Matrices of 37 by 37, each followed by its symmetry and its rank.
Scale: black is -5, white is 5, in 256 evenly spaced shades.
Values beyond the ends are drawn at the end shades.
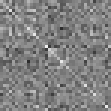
symmetric, rank five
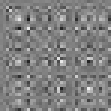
symmetric, rank three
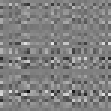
neither, rank two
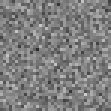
neither, full rank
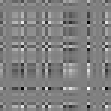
symmetric, rank one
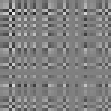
symmetric, rank one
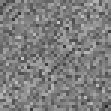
symmetric, full rank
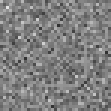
symmetric, full rank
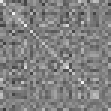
symmetric, rank five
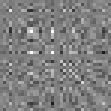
symmetric, rank three
